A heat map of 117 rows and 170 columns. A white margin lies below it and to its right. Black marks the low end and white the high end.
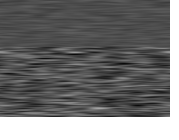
The grain runs across in streaks. The top part is calmer, up to a seam about 40% of the way down. Neither half mirrors the other. Overall the values sit about 30% of the way up the scale.
